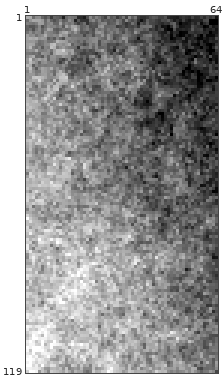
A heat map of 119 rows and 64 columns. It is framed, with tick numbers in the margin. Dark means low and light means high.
Average level on the scale: 50%. Slope: up to the bottom left. Ninth with the lowest average: top right. Stripes: none. Ninth with the highest average: bottom left.
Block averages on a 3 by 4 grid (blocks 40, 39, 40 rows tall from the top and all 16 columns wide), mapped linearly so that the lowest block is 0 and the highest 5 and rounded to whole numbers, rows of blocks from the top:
3 2 1 0 | 4 3 2 1 | 5 5 4 2
